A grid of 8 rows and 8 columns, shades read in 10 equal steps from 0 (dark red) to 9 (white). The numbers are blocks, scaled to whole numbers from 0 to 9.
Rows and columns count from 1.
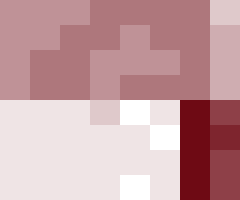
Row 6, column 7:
0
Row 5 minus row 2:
3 3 4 3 4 4 -4 -4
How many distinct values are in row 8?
4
